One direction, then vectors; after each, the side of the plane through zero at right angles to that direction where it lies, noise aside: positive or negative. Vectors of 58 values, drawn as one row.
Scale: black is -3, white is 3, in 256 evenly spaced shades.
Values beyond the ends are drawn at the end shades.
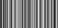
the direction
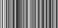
negative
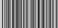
negative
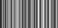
positive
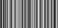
positive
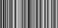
positive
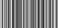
negative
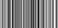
negative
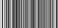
negative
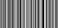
negative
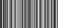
positive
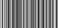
negative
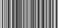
negative
